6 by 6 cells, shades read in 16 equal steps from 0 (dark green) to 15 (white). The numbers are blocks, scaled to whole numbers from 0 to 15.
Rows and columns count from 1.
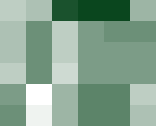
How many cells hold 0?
2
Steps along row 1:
down down down same up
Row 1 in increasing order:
0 0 1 9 10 11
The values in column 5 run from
0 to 7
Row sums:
31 46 48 50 52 49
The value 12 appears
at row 4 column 3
